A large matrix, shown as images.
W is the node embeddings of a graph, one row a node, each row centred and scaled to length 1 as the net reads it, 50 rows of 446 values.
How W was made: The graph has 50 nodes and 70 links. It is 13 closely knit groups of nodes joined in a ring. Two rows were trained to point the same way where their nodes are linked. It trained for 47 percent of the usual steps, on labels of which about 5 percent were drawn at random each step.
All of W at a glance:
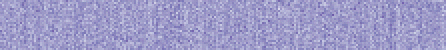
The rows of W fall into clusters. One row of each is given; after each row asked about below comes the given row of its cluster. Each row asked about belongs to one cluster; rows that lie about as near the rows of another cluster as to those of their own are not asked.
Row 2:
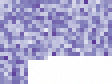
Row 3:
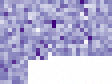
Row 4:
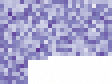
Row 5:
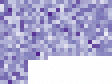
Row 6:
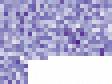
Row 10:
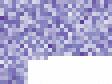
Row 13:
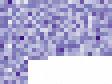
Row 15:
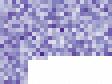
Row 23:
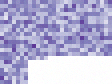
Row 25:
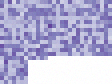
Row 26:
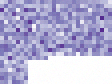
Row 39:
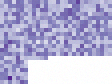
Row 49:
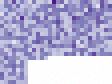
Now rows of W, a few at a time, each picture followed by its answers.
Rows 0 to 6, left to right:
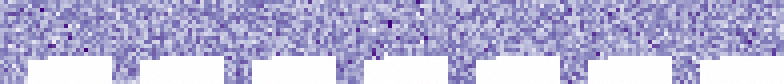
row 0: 39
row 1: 25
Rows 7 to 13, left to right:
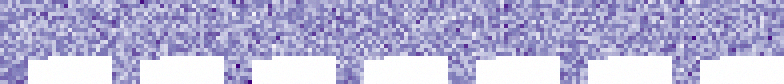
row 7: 4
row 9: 39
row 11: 26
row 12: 23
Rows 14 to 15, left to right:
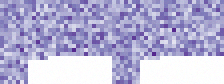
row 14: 6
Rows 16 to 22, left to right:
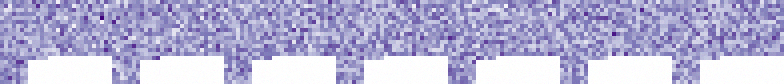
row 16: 23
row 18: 25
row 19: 5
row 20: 3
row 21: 2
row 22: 5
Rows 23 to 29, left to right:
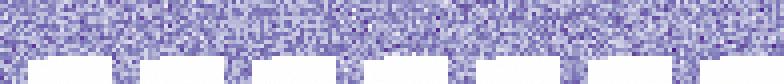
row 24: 26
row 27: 39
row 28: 2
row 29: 25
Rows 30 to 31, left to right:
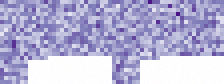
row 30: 23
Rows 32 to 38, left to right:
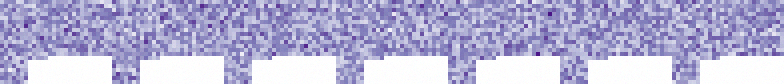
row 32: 26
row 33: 5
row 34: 10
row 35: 15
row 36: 13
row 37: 39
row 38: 49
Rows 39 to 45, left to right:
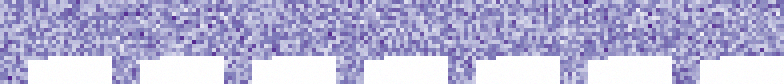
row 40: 2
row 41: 5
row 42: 15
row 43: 25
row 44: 10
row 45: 3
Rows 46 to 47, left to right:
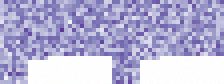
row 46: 49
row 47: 23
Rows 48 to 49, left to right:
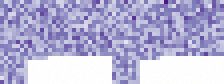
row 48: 10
